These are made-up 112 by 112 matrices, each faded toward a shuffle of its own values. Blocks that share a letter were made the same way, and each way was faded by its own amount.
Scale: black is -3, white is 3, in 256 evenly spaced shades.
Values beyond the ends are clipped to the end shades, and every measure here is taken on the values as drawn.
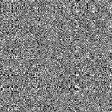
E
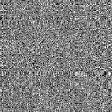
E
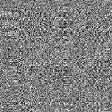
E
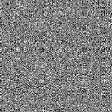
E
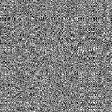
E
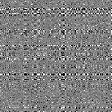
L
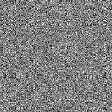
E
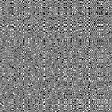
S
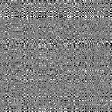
L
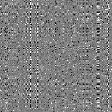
S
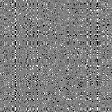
S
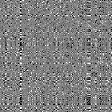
S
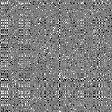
S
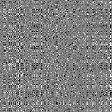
S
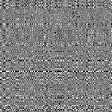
L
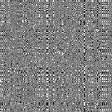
S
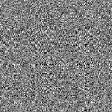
E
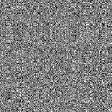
E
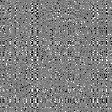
S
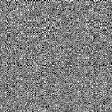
E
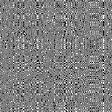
S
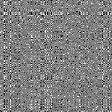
S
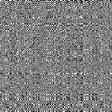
L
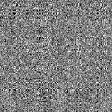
E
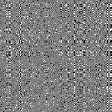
S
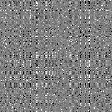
S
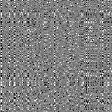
S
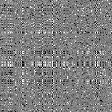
S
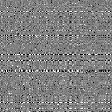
L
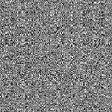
E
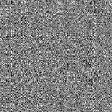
E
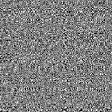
E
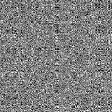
E
